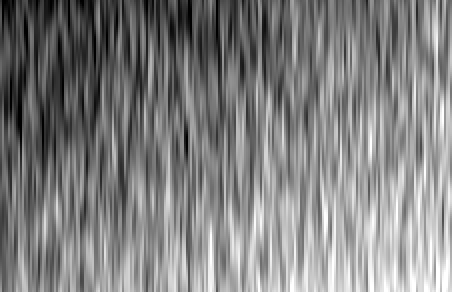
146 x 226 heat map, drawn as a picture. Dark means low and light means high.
The ninth with the highest average is the bottom right. The ninth with the lowest average is the top left. The values follow a bell shape. Streaks run downward. Neither half mirrors the other. Values rise toward the bottom right.
